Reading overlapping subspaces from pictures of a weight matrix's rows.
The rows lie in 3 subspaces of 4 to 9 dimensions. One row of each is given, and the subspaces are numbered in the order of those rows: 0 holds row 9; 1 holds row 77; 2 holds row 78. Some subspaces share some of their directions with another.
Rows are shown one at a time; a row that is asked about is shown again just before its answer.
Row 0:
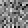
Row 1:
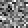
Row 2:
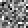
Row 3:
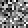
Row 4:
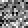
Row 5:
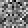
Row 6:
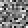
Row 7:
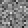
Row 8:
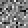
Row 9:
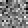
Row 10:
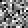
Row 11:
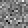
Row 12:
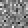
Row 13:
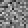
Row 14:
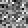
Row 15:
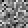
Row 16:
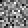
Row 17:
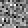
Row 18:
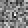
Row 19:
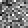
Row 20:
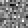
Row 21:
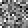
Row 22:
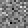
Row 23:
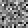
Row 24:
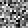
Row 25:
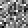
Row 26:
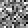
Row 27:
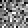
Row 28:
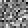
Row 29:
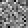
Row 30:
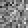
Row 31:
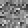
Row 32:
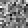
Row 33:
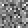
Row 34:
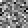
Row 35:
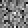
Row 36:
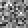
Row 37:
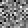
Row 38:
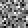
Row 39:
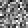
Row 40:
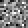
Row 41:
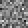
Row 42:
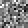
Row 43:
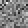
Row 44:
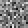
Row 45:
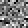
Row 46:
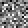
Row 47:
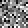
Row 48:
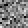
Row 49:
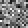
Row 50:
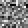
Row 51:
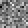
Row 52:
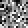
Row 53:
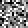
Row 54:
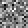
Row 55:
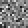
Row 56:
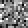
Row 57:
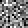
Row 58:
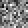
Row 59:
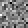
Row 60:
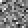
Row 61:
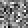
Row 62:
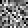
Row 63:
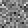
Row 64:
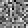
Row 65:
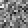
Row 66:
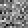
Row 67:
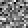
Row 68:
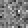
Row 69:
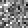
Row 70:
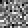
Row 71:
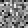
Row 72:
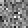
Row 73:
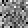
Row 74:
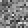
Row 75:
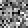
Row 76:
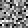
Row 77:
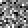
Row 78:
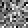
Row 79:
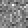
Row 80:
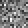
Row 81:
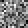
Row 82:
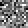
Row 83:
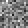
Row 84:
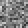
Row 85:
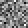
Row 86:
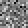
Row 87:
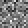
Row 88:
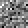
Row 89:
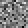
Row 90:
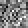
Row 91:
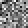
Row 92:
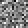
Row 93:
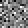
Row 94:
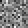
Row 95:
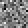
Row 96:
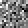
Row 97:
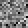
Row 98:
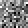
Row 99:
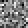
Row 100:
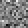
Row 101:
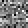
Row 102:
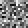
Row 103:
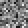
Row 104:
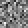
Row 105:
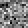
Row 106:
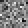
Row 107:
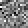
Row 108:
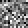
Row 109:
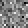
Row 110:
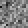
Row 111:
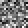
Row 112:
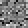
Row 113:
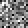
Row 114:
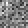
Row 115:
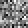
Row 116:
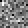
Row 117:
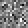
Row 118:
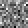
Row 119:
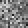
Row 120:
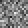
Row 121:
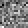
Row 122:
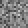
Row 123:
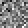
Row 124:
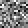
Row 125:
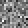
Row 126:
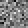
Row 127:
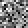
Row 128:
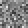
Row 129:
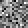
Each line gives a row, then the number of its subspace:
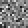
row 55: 0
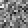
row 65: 2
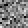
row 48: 2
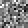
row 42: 2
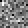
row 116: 2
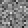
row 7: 2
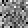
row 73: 0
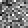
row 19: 2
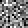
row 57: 2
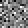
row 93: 2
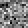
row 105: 2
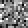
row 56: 0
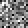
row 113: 2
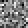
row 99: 0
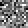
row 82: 0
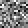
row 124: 2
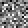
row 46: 1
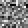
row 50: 0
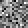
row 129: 2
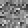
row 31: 0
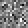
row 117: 0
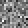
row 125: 2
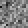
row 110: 2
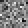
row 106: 0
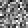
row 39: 0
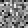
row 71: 0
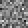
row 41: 0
